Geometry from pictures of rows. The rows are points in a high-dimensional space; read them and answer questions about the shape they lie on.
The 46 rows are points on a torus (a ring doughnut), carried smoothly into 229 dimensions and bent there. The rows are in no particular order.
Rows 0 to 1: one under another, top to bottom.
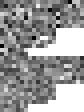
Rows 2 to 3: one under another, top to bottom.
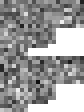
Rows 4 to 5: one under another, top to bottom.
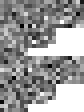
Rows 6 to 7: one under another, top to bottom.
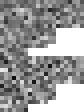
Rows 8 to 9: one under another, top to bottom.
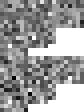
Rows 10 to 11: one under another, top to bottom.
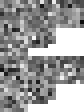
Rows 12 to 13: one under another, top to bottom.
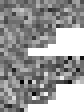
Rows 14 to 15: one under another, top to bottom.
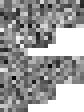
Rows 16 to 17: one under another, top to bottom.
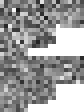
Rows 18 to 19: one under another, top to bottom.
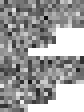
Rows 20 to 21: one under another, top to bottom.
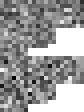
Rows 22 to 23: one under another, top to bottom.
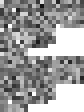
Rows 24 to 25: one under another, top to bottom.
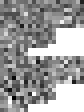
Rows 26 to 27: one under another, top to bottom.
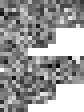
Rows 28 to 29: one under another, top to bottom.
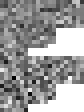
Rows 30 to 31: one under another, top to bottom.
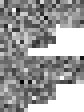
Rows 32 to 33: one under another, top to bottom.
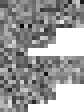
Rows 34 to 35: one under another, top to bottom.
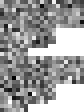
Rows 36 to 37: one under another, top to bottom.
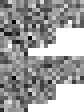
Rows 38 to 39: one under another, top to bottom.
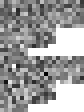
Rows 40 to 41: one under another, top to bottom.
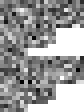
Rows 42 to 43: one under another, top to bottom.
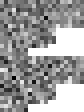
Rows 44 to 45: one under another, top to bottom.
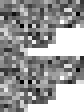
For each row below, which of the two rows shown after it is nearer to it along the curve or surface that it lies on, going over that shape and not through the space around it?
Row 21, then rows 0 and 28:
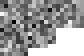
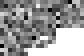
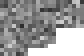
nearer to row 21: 28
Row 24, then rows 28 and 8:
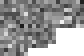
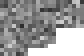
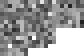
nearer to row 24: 28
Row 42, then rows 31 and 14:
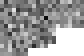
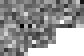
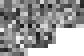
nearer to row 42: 14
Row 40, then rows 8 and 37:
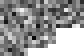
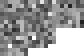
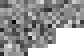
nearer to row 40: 37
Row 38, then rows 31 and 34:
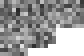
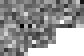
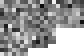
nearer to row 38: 31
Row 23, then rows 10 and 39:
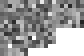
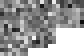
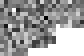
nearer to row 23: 10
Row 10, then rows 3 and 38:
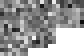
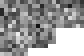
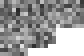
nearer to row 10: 3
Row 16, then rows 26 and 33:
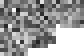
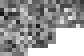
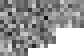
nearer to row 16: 33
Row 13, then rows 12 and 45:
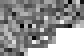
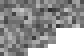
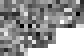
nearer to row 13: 45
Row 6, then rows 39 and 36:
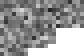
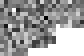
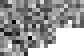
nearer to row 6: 36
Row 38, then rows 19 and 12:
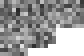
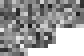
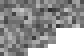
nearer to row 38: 19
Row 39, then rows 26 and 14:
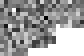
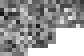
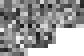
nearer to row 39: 14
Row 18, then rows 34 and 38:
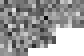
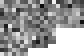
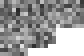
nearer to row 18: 38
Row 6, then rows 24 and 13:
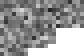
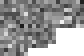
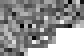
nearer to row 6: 24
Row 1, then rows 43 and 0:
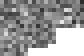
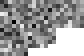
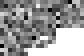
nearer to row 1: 0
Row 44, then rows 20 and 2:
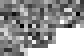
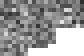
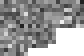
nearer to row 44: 2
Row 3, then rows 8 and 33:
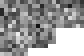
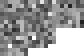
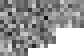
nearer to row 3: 8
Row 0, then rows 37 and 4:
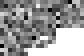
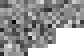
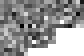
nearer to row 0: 37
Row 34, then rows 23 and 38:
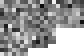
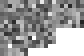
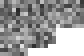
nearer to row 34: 23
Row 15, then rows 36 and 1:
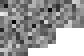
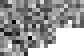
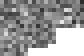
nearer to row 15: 36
